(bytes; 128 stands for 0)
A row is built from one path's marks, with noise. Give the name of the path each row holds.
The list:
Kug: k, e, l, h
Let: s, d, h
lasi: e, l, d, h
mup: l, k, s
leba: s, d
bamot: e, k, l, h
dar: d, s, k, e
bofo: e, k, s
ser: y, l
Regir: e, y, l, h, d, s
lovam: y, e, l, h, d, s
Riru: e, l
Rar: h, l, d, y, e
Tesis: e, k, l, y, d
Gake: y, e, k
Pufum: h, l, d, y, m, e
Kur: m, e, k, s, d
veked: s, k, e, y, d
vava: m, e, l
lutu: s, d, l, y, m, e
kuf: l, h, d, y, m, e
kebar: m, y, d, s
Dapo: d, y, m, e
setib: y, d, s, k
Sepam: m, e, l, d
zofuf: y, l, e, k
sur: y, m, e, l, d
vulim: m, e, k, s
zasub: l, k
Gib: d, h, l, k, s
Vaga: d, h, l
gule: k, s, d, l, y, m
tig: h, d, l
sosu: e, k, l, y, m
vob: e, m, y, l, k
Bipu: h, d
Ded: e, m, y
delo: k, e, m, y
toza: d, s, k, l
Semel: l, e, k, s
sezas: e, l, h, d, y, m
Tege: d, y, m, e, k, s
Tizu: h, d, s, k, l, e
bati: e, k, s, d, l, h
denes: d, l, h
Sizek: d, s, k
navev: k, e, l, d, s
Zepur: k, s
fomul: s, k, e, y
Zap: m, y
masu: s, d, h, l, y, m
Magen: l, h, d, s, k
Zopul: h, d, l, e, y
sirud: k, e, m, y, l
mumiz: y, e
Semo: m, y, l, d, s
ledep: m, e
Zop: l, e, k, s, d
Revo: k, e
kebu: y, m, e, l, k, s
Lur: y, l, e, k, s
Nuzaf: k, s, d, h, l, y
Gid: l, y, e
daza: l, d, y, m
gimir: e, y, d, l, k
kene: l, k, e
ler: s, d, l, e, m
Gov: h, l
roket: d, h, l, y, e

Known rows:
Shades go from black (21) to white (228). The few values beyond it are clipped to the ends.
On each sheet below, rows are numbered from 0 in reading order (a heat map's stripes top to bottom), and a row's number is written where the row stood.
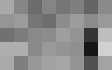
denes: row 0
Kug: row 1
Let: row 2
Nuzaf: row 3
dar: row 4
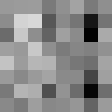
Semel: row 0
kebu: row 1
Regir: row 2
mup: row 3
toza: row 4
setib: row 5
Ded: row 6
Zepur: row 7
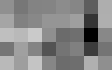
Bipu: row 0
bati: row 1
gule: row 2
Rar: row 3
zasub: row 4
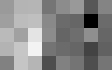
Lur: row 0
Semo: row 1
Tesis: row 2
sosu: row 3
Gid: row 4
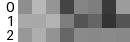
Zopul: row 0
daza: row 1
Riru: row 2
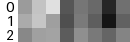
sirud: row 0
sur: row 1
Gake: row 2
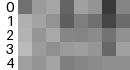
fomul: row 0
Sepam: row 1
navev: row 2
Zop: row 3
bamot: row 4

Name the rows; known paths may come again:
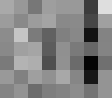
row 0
Magen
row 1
setib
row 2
sezas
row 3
Gake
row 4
Ded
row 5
Kur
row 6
Gov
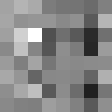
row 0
ser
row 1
Gib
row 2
vob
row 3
roket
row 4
Revo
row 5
Vaga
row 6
delo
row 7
leba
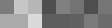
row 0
Gid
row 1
gimir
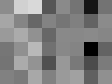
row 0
kebu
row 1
denes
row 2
Riru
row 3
Tege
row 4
mumiz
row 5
bofo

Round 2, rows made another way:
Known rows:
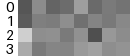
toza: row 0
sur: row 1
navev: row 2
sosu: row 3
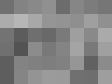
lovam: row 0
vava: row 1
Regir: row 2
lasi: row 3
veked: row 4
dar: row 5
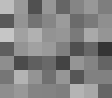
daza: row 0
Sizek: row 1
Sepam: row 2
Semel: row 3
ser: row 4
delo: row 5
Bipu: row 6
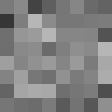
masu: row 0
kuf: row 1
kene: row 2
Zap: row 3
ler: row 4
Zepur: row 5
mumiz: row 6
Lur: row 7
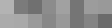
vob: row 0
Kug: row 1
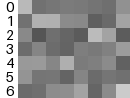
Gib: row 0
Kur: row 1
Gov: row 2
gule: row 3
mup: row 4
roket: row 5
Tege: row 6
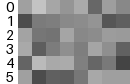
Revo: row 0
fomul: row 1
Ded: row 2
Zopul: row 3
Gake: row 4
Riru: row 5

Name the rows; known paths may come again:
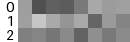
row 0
Riru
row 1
Revo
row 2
zofuf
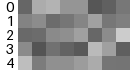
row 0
vulim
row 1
leba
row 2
Tege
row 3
Gov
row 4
bamot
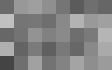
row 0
Zop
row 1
Tesis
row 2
Dapo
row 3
Semo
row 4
Pufum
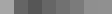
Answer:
sezas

